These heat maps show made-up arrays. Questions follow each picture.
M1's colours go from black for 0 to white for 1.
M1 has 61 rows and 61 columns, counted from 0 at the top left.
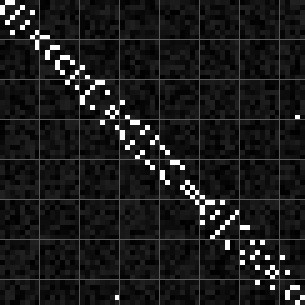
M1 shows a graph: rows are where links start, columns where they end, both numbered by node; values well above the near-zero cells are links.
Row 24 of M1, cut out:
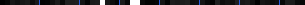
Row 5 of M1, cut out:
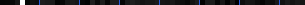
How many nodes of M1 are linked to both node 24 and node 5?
0
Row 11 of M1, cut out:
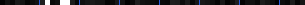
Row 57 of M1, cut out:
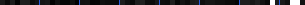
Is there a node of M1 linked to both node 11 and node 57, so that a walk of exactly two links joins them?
no
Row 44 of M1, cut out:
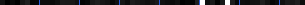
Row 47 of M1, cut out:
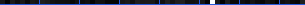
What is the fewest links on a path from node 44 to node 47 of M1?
3
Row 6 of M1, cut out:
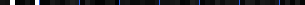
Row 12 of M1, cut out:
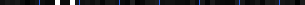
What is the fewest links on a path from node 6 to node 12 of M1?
4
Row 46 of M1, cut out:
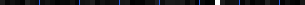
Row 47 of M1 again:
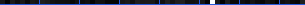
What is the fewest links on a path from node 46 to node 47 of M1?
3
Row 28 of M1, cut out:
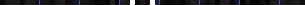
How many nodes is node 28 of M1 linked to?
2
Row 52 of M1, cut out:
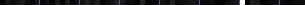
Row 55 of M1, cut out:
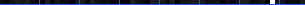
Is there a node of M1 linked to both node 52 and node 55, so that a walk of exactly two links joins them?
no
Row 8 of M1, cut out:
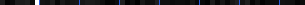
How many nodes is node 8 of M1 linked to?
1
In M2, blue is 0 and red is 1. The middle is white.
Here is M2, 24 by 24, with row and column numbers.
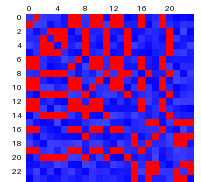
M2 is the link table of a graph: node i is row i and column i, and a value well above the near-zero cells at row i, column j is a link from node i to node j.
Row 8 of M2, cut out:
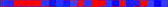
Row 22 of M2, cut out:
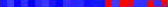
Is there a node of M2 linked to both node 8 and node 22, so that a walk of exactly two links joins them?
yes
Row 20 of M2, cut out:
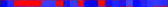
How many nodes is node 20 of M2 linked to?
7
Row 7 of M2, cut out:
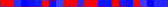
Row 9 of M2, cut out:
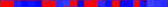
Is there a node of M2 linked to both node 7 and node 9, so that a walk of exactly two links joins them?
yes
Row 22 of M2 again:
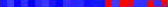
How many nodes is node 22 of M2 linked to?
5
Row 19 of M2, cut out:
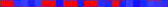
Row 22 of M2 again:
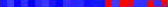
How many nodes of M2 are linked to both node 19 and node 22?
0
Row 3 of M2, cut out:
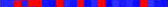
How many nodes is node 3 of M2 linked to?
7
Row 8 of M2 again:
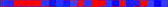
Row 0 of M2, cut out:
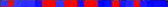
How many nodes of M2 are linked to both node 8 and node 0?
1
